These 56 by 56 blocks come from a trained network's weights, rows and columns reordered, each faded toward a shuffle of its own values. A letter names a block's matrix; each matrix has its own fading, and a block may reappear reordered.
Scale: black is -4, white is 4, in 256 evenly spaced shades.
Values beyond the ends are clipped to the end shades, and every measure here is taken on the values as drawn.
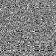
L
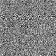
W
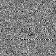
L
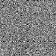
L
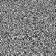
W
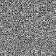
W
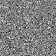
L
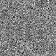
L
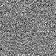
W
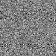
L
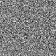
W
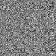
W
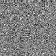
W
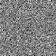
W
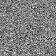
W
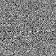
L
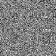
L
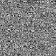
W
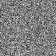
L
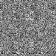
W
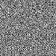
W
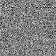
L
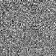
W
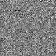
W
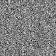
L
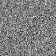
L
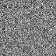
W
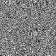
W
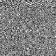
W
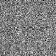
W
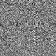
W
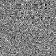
L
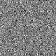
W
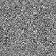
W
